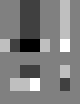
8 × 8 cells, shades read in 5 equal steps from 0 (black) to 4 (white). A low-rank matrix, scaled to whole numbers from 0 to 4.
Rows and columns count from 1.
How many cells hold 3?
8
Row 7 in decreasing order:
4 3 3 2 2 2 2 1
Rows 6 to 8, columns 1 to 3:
2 2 1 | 2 3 3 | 2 2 2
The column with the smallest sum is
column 3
